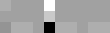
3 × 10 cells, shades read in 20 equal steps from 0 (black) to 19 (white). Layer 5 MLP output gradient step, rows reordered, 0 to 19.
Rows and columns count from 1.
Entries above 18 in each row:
1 0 0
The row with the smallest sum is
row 3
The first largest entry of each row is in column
5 5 2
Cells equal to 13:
7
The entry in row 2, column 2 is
12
